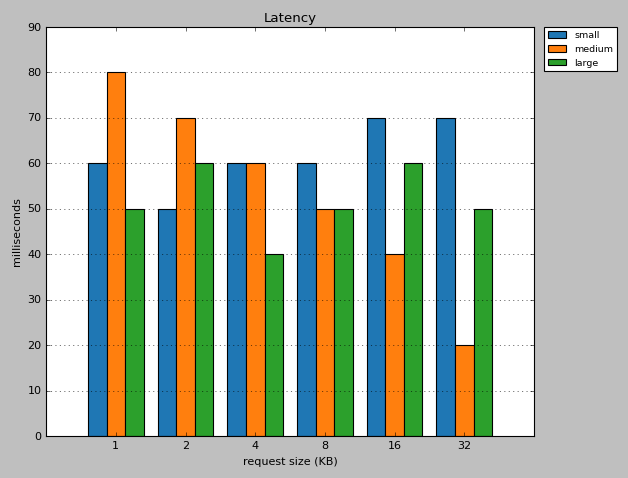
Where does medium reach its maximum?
1
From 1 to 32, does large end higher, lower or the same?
the same
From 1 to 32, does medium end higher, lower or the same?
lower
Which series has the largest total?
small
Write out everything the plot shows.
Title: Latency
x-axis: request size (KB), ticks 1 2 4 8 16 32
y-axis: milliseconds, ticks 0 10 20 30 40 50 60 70 80 90
Legend: small, medium, large
Values:
small: 60 50 60 60 70 70
medium: 80 70 60 50 40 20
large: 50 60 40 50 60 50
